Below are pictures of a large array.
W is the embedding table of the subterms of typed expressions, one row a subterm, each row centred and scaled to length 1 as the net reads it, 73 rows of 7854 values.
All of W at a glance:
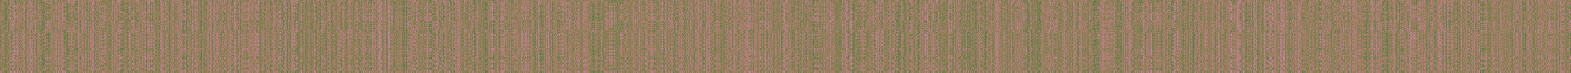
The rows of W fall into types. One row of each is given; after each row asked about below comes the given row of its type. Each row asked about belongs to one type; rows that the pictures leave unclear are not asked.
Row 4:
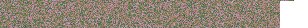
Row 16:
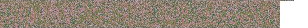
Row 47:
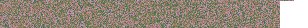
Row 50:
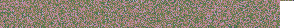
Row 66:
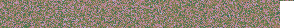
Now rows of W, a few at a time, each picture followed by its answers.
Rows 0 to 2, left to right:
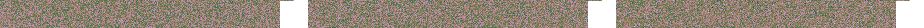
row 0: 47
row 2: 4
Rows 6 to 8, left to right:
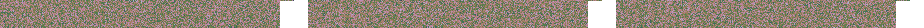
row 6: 50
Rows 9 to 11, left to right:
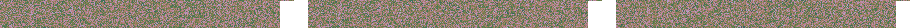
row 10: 4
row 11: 16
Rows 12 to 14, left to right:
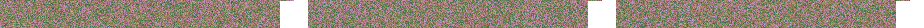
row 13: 50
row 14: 66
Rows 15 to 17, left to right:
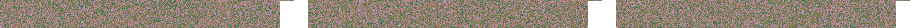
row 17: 50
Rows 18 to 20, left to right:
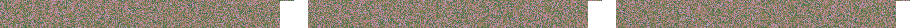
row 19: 4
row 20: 66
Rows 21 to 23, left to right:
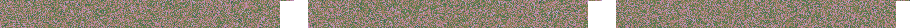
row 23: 4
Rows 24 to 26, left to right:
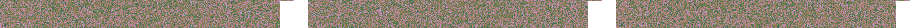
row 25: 47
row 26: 47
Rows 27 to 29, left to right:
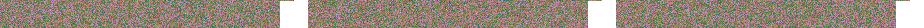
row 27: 4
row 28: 4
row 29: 47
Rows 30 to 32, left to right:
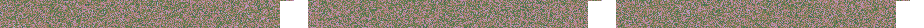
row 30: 66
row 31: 47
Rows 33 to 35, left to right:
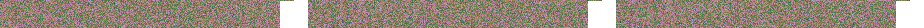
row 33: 47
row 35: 16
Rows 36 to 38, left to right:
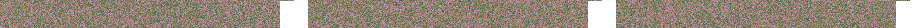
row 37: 66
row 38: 16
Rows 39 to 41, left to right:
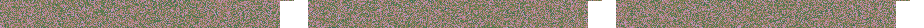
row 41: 47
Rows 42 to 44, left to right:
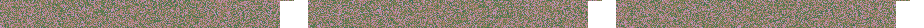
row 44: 47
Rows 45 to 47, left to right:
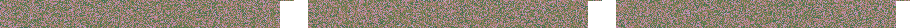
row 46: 16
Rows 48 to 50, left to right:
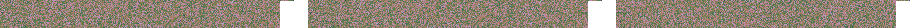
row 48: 4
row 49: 4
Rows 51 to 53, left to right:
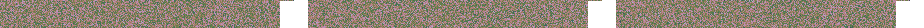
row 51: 50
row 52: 47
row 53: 50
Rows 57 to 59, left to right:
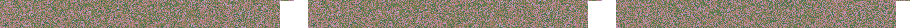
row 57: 47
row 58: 47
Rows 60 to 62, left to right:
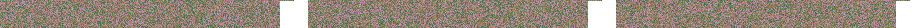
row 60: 50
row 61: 4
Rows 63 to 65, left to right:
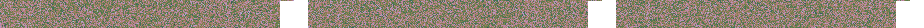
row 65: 4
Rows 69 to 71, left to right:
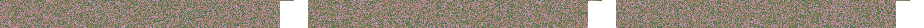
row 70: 4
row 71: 50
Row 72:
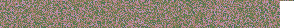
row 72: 50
